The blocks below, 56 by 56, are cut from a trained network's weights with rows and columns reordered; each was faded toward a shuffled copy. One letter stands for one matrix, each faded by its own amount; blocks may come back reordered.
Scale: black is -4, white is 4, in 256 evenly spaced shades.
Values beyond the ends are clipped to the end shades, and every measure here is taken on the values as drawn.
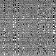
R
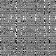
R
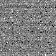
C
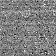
C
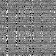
R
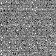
C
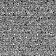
C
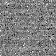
C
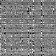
R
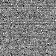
C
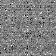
C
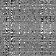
R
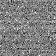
C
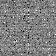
C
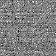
C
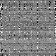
R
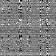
R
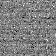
C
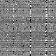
R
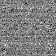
C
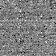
C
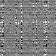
R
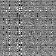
R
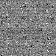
C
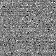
C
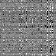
R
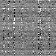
R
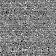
C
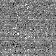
C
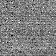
C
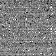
C
